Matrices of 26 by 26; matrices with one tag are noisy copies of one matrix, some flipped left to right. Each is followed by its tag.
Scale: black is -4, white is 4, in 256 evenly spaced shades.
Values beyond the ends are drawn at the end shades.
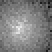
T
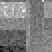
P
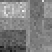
P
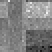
P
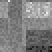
P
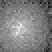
T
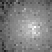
T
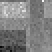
P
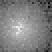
T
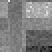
P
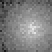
T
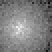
T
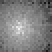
T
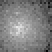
T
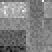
P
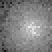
T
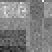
P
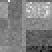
P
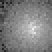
T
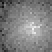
T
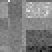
P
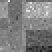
P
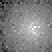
T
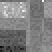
P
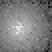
T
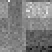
P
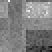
P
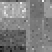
P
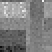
P
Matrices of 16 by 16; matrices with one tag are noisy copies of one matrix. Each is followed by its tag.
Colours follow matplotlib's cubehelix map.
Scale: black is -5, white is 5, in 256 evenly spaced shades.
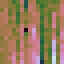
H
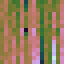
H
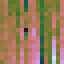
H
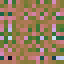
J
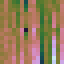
H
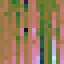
H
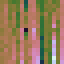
H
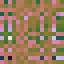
J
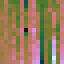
H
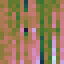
H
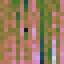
H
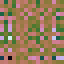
J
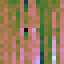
H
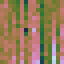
H
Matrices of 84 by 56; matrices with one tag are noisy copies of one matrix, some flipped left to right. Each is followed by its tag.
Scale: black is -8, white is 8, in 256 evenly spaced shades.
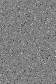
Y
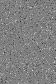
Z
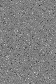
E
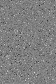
E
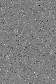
E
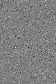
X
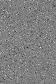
X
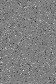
Z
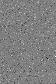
Y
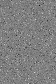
E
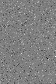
Y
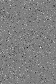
X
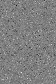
E
